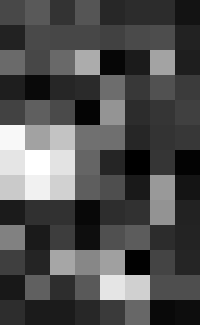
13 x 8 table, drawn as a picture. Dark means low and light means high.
Average level on the scale: 30%. Odd patch: higher, in the middle left. Ninth with the highest average: middle left.
